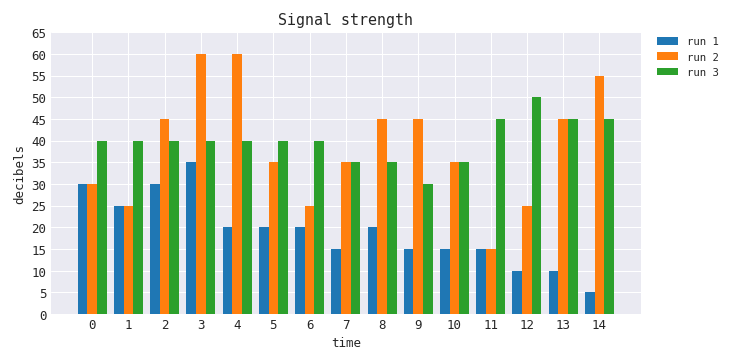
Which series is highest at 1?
run 3
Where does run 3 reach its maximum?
12
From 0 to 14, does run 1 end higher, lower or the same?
lower
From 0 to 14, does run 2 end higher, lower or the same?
higher
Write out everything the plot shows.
Title: Signal strength
x-axis: time, ticks 0 1 2 3 4 5 6 7 8 9 10 11 12 13 14
y-axis: decibels, ticks 0 5 10 15 20 25 30 35 40 45 50 55 60 65
Legend: run 1, run 2, run 3
Values:
run 1: 30 25 30 35 20 20 20 15 20 15 15 15 10 10 5
run 2: 30 25 45 60 60 35 25 35 45 45 35 15 25 45 55
run 3: 40 40 40 40 40 40 40 35 35 30 35 45 50 45 45
